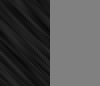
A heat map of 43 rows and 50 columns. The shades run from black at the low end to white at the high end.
It is made of 1 by 2 panels. Panel 1,1: very low, slanting down to the right, faint in contrast. Panel 1,2: middling, flat.
